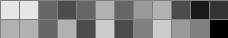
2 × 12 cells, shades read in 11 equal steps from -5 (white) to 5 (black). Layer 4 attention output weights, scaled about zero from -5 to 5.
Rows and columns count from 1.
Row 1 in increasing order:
-4 -4 -2 -2 -1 1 1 1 2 2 3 4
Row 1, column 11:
4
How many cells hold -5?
0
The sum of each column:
-6 -6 2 0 3 -5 3 -1 -5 1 4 8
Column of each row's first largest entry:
11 12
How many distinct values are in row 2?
7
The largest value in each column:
-2 -2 1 2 2 -2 2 0 -2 2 4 5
